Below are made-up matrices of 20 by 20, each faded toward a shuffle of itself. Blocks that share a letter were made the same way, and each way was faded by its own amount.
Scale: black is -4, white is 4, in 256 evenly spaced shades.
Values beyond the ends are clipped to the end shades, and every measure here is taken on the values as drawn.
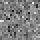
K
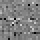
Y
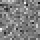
K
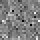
K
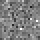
K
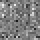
Y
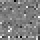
Y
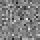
Y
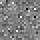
K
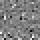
Y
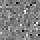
K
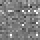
Y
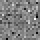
K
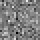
K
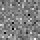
K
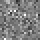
K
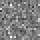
K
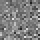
Y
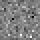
K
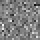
K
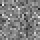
K
